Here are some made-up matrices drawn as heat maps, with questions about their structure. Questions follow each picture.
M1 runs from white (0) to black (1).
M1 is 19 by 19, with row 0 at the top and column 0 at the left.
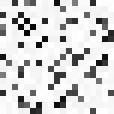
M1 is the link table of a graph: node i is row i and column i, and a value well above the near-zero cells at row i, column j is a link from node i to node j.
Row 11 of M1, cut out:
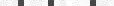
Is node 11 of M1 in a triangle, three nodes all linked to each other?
no
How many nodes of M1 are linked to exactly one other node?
1
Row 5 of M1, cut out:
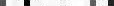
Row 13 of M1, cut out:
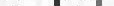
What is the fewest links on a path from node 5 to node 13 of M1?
3
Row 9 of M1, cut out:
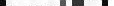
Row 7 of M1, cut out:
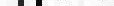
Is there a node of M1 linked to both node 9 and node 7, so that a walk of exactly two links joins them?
no
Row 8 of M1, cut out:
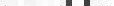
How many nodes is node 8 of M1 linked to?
2
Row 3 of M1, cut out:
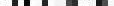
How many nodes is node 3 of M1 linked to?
7
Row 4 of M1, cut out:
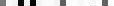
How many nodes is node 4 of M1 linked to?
5
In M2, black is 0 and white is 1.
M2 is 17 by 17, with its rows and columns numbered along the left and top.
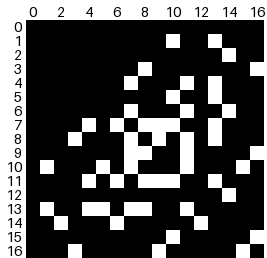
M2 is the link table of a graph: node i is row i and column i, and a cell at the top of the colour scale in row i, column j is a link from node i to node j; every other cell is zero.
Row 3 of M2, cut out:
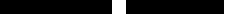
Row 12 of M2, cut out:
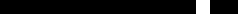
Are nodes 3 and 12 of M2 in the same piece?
yes
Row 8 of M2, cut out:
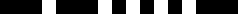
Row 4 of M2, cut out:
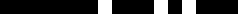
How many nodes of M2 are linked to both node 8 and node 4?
3
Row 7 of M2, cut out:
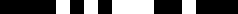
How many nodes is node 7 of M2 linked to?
6
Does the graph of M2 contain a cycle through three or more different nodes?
yes
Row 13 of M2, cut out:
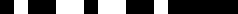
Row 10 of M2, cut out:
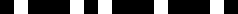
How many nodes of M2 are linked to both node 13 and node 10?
4
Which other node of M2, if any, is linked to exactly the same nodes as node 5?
node 1
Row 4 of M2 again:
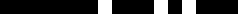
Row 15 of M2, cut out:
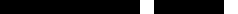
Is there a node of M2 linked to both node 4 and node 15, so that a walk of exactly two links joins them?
no
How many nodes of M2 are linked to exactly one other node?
2
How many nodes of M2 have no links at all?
1
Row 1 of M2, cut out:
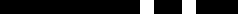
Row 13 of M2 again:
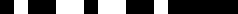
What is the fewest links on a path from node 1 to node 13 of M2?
1
